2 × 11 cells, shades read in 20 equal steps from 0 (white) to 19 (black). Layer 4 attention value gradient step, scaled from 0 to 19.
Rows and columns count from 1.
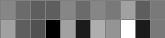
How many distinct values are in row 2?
9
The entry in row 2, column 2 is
12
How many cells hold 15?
0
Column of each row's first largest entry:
3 4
